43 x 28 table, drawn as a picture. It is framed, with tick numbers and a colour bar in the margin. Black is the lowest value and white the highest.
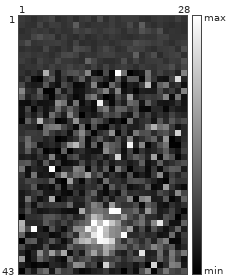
A single bump stands in the bottom middle. The top part is calmer, up to a seam about 20% of the way down. Neither half mirrors the other. Most values sit low, with a long tail of high ones. The ninth with the highest average is the bottom middle. The top left is the smoothest part.
